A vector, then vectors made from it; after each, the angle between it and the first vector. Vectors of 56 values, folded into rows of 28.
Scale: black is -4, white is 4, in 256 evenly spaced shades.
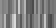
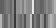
partly opposed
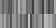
partly aligned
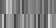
partly opposed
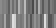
nearly parallel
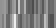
nearly parallel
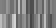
nearly parallel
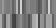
partly opposed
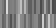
orthogonal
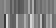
partly opposed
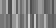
partly aligned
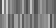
orthogonal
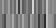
partly opposed
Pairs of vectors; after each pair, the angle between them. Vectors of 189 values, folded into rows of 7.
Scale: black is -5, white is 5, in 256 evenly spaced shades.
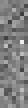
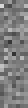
partly opposed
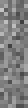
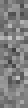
orthogonal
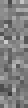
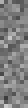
orthogonal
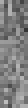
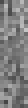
nearly opposite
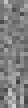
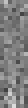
nearly parallel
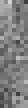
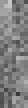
nearly parallel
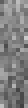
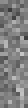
partly opposed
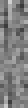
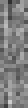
nearly opposite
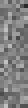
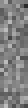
nearly parallel
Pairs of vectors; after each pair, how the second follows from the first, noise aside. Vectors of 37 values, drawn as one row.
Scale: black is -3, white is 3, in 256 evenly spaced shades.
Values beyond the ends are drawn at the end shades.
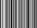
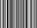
shuffled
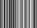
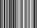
copied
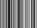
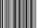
shuffled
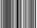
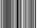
copied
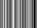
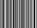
sign-scrambled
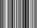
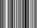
copied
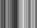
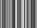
sign-scrambled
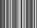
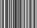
shuffled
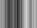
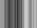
copied
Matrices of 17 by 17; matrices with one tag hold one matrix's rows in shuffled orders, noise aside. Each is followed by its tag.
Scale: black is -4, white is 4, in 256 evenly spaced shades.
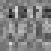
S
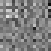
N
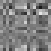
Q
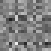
S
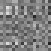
N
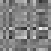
Q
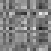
Q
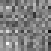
N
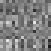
N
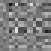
S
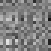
N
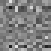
S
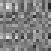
N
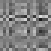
Q
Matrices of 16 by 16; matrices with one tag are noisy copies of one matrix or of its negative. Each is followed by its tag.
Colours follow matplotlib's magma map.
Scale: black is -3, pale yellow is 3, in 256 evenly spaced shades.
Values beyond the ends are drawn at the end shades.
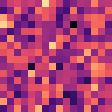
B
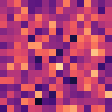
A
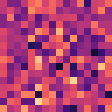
A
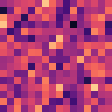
B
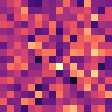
A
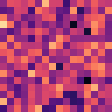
B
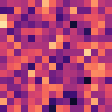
B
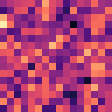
B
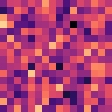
B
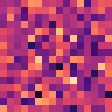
A
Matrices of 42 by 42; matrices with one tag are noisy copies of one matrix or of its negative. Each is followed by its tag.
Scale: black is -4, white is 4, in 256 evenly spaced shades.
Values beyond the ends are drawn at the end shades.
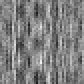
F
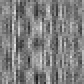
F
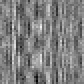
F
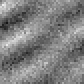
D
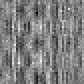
F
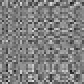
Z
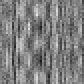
F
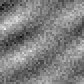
D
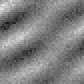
D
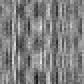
F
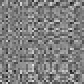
Z
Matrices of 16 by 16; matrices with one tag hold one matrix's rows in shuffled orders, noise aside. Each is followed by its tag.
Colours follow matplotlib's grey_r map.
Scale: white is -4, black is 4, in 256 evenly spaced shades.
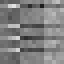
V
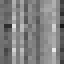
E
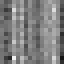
E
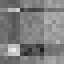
V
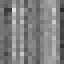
E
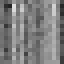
E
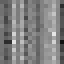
E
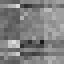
V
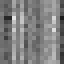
E
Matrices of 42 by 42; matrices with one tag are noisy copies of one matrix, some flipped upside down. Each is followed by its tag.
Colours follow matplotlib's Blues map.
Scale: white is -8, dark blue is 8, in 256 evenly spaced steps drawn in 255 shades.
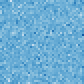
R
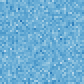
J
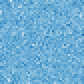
R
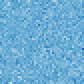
R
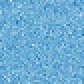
R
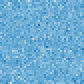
R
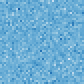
J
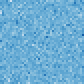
R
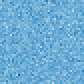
J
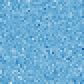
R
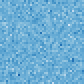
J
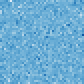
R
